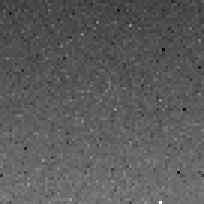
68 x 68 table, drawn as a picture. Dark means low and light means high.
The distribution is heavy-tailed on both sides. The field climbs toward the bottom. Fine speckle covers the field. No single row or column stands out from its neighbours.
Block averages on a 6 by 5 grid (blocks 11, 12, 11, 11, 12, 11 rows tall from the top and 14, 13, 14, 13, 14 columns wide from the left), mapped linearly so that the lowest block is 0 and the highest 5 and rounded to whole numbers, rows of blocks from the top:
00000
11111
22222
33333
44444
55555
